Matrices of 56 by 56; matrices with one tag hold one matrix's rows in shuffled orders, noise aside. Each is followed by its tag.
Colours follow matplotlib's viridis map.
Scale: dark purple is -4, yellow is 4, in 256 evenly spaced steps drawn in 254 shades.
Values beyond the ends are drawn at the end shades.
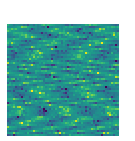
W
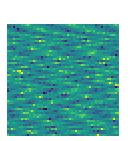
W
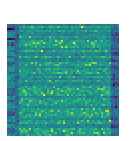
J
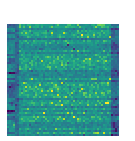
J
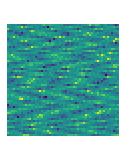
W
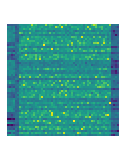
J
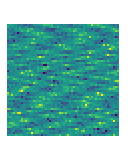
W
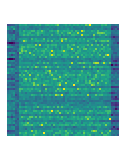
J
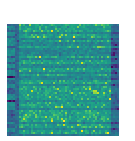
J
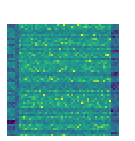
J
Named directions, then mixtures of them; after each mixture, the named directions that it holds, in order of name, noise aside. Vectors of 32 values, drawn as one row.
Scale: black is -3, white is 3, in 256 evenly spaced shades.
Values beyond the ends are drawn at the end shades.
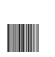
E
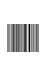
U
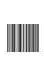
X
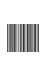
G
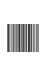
E, U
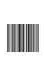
E, X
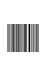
U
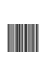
G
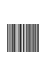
G, X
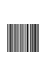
E, U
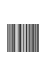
X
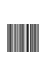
U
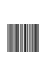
E, X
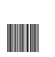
U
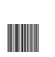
X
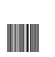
U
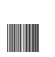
E, X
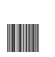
X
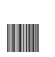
X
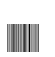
G, U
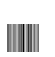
E, G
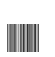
G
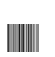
E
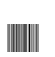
U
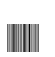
G, U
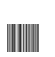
X
